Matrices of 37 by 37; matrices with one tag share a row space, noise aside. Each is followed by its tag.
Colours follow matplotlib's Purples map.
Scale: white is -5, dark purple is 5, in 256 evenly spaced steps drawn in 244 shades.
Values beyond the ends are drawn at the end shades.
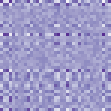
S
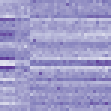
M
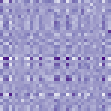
S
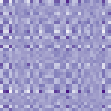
S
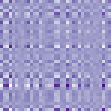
S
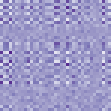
S
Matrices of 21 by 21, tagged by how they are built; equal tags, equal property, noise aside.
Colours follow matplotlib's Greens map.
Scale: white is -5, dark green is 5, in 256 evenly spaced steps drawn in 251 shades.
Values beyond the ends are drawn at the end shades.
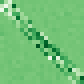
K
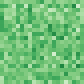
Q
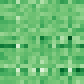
Q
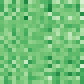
Q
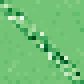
K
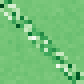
K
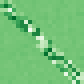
K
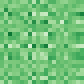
Q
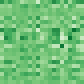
Q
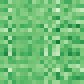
Q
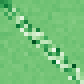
K
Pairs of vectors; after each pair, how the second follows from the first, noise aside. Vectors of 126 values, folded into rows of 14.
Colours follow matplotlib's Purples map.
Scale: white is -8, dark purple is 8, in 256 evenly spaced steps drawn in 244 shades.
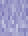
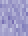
sign-scrambled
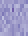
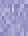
negated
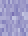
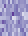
scaled up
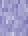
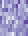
scaled up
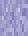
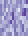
scaled up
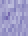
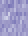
negated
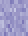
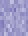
negated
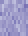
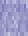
sign-scrambled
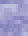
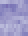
negated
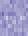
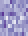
scaled up
